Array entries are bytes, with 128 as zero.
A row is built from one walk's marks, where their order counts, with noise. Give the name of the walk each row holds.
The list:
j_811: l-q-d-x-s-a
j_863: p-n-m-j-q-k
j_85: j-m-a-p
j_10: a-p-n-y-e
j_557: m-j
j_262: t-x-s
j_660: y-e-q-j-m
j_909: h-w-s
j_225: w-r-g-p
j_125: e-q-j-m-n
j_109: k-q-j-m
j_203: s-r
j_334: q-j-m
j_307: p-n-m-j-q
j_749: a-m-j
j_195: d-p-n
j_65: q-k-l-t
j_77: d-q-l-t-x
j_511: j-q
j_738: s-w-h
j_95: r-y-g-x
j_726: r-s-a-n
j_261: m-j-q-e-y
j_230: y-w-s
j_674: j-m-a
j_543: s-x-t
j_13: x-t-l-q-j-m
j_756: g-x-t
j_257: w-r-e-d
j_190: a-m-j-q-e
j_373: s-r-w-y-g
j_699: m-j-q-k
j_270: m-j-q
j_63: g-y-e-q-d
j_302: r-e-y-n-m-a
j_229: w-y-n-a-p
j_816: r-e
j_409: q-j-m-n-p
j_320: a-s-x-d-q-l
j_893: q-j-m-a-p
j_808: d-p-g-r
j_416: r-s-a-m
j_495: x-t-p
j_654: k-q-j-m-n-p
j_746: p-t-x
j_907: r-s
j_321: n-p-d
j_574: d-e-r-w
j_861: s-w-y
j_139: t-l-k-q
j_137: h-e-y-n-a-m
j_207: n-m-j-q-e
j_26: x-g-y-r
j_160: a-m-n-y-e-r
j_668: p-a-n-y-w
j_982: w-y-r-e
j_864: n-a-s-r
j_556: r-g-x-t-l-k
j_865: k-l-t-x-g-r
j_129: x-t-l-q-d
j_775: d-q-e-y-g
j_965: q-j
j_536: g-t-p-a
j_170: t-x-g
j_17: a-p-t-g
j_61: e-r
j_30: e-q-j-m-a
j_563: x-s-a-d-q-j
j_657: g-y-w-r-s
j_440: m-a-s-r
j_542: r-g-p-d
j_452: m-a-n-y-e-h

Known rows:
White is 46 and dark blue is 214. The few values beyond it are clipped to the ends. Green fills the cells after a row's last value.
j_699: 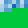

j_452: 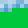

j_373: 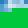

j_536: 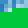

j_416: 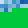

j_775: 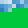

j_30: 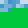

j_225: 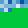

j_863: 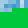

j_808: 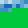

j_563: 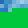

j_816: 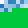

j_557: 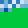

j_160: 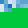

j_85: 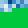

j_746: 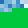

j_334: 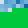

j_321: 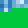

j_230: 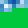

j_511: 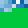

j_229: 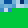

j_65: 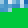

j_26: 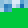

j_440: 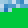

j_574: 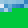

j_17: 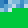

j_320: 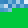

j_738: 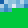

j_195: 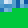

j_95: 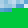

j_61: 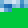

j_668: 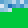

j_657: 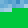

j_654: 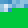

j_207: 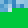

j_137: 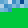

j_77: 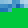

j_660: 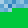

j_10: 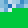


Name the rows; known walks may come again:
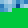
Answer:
j_726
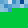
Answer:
j_137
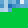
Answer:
j_125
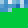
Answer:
j_65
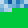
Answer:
j_893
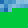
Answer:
j_563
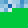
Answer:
j_10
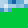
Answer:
j_674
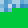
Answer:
j_270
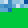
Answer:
j_542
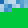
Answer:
j_203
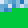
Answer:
j_302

